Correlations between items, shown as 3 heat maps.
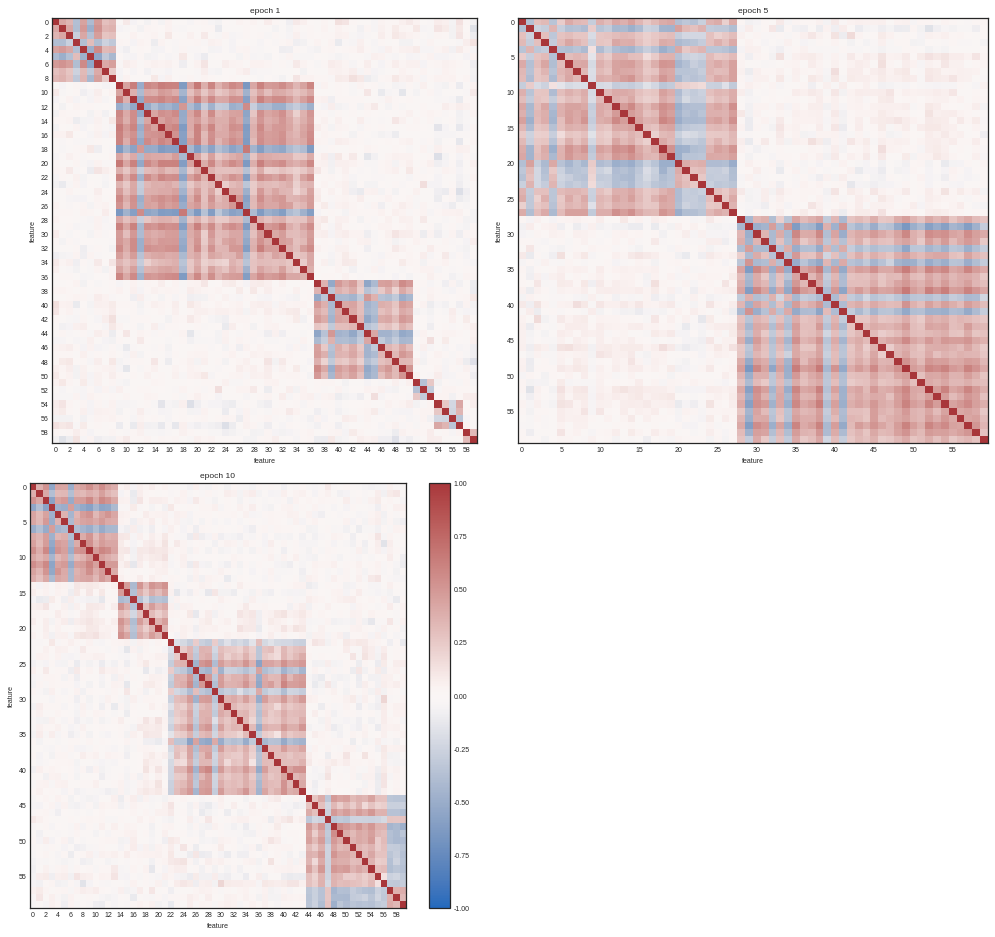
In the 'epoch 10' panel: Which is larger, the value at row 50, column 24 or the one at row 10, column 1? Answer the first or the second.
the second
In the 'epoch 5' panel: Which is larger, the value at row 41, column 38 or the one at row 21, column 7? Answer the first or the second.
the second
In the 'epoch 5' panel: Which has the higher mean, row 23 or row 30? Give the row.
30
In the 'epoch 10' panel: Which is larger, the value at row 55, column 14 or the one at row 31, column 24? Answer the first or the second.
the second
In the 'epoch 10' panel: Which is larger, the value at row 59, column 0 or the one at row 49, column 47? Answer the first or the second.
the first
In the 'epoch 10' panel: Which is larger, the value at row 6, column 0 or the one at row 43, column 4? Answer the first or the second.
the second
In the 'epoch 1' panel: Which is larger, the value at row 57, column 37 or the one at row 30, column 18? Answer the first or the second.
the first
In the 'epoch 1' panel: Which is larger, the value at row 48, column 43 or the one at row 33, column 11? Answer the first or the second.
the second
